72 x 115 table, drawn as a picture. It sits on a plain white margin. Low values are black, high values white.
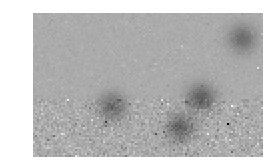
Odd rows or columns: none. Mirror symmetry: none. Seam: horizontal, 60% of the way down, the top part calmer. Dips: four. Histogram: skewed, a long tail of low values.
